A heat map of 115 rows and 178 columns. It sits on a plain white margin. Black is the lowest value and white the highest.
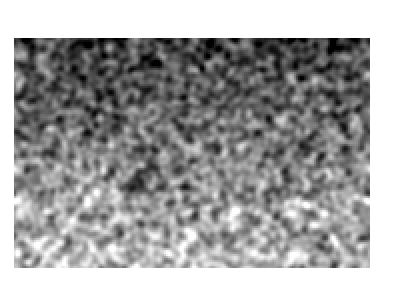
Stripes: none. Ninth with the highest average: bottom left. Lone odd cells: none. Grain: blotchy. Average level on the scale: 50%. Slope: up to the bottom.
